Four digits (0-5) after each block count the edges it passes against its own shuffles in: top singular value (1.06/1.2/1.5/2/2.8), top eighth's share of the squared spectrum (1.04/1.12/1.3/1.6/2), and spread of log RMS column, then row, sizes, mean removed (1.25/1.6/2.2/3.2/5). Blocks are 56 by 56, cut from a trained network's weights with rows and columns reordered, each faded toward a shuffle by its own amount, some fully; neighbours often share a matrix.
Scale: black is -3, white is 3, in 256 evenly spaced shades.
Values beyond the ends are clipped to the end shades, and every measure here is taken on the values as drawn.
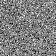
0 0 0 0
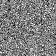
0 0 0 0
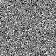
1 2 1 0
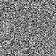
3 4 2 2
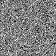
1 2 0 0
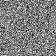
2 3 0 1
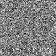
2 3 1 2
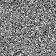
0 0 0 0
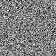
2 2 0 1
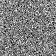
0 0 0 0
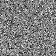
0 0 0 0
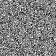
1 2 0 0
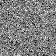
0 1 0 0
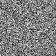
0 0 0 0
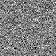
3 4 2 2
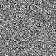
2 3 0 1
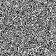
1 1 0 0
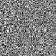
2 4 2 2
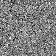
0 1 0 0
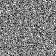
2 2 0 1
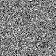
2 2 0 0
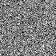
2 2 1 0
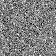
2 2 0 0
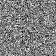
0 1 0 0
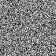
1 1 0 0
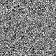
2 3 0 1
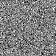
1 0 0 0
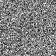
1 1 0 0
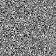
2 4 2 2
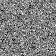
1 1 0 0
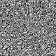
2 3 1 2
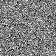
0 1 0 0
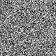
1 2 0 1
